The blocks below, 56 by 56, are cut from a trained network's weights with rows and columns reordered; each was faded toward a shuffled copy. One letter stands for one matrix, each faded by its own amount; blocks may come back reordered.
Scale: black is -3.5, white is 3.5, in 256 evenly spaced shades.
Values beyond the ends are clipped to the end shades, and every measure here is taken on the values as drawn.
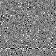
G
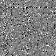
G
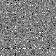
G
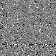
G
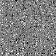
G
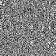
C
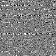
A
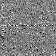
G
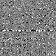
G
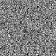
C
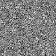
C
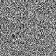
C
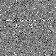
G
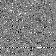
G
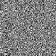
C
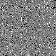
G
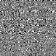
A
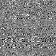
A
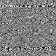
A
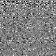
A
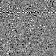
G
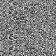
C
